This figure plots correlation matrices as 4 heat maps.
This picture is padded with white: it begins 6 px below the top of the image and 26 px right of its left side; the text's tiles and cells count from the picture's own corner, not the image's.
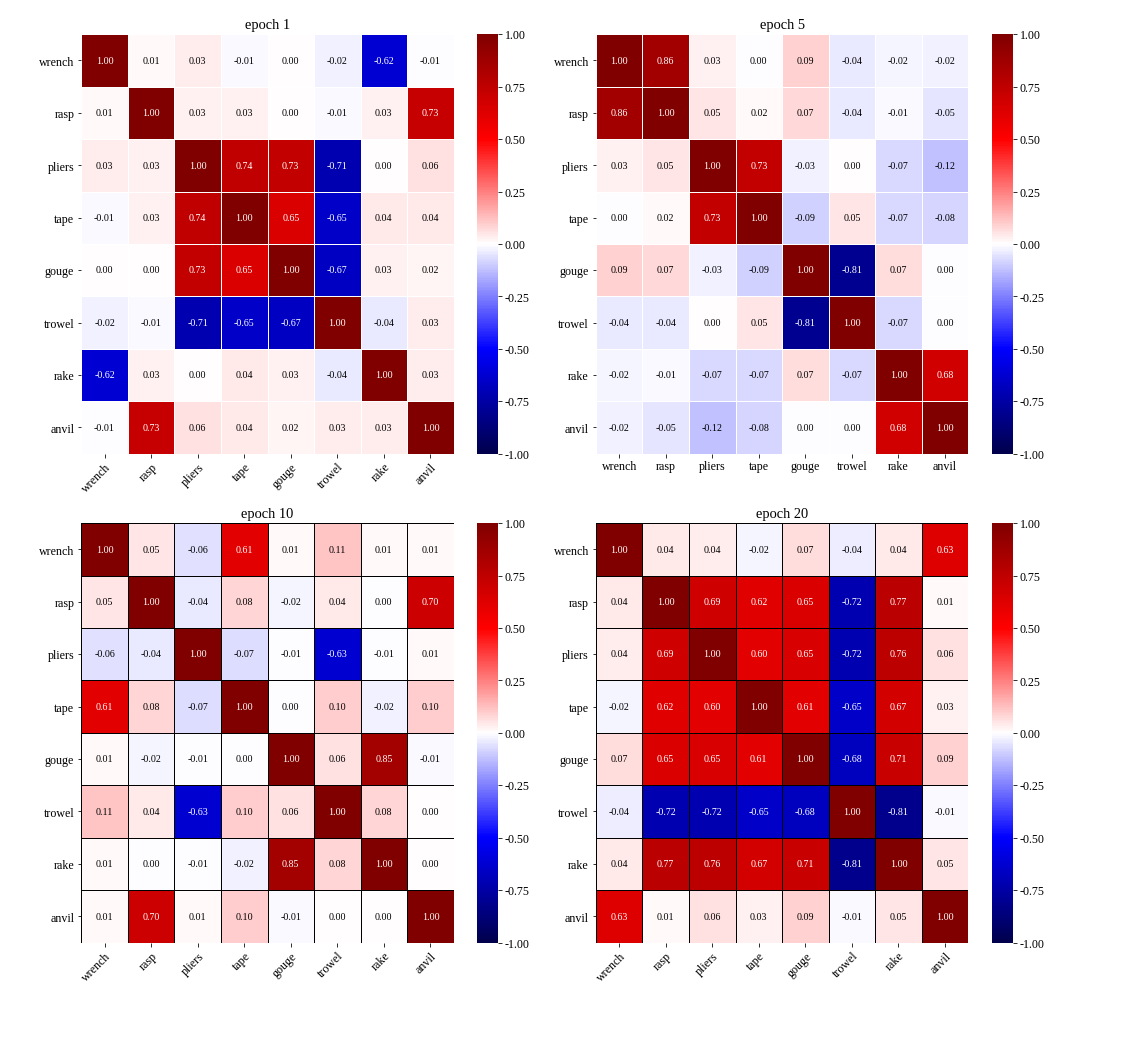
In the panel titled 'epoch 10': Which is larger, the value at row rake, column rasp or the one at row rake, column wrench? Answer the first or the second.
the second
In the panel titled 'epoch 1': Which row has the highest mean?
anvil
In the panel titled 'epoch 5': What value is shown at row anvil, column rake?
0.68
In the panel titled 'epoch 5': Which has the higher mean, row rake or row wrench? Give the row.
wrench
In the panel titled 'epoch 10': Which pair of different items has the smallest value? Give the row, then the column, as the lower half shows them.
trowel, pliers
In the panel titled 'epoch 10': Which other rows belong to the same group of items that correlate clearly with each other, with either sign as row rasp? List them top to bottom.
anvil
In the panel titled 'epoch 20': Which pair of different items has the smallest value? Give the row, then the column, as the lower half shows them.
rake, trowel
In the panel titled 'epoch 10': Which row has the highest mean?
rake
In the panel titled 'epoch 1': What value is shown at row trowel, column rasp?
-0.01
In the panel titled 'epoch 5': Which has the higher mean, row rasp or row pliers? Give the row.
rasp
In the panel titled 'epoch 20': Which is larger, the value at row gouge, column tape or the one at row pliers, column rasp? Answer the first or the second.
the second
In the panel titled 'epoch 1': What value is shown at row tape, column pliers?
0.74
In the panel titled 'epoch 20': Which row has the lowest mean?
trowel
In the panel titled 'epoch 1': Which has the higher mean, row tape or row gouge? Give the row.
tape
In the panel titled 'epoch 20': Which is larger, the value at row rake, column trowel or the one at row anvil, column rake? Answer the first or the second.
the second
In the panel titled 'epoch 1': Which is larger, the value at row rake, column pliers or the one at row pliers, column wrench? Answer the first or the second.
the second
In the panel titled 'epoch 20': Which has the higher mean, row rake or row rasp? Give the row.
rake
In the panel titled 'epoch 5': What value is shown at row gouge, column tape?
-0.09
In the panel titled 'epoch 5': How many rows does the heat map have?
8
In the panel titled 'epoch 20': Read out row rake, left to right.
0.04 0.77 0.76 0.67 0.71 -0.81 1.00 0.05
